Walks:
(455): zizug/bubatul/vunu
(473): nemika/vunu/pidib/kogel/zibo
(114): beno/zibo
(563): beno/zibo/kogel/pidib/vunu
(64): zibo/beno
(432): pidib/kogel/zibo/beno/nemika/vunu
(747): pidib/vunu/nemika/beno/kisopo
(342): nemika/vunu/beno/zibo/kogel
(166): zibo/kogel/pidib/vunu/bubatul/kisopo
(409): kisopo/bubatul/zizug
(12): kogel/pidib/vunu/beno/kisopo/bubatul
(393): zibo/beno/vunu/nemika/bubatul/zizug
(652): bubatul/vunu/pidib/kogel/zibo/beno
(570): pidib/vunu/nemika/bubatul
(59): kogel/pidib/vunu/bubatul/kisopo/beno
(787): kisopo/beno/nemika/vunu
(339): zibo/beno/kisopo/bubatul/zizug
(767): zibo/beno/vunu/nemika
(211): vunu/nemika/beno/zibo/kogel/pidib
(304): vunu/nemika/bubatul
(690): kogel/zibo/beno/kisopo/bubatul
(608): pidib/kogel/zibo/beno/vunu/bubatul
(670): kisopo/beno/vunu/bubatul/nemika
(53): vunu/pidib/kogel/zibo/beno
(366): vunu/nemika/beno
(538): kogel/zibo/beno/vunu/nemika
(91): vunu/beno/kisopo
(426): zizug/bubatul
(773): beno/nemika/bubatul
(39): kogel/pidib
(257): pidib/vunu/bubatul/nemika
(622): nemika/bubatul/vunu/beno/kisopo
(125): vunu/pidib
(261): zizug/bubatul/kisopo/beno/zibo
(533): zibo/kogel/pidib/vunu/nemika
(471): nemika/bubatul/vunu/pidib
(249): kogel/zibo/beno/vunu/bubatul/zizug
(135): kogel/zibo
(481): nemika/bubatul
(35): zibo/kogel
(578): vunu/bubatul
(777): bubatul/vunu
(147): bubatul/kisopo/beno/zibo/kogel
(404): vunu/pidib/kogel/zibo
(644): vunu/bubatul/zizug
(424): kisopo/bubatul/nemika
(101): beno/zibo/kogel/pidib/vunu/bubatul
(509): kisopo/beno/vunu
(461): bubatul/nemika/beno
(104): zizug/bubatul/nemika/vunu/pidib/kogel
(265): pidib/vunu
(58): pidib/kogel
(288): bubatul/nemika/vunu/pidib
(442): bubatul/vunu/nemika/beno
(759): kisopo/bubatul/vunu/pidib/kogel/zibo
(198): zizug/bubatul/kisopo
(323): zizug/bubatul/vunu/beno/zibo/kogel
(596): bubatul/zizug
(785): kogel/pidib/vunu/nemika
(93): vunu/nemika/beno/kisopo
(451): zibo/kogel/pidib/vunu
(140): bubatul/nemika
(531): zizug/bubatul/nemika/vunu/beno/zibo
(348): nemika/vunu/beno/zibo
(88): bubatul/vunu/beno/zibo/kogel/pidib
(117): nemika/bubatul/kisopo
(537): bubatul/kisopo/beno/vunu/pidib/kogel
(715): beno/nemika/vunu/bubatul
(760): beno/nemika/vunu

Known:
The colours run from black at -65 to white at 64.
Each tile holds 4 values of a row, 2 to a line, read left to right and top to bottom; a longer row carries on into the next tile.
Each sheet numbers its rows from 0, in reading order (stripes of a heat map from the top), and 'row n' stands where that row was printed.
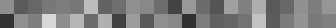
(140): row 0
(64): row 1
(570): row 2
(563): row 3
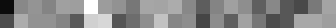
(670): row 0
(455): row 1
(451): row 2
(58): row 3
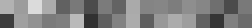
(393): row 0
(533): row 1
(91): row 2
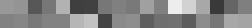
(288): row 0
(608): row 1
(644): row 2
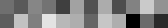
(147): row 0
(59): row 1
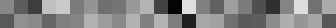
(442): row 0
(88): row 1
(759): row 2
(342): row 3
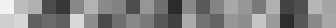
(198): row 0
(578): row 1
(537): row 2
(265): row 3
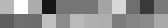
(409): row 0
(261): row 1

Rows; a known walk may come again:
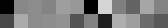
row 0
(670)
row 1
(759)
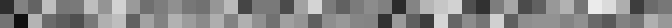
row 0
(473)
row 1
(249)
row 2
(88)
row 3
(652)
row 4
(93)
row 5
(339)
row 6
(461)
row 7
(644)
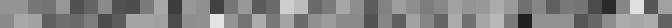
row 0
(471)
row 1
(58)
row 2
(424)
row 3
(531)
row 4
(451)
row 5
(104)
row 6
(304)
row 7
(342)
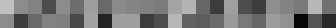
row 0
(578)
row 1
(101)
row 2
(125)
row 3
(12)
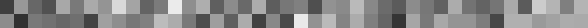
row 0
(570)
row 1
(393)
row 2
(426)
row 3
(35)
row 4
(166)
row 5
(690)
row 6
(323)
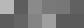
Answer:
(481)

